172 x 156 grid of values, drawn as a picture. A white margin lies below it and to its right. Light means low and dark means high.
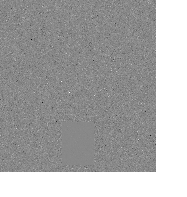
Odd patch: calmer, in the bottom middle. Mirror symmetry: none. Calmest part: bottom middle. Histogram: heavy tails on both sides. Stripes: none. Odd rows or columns: none.
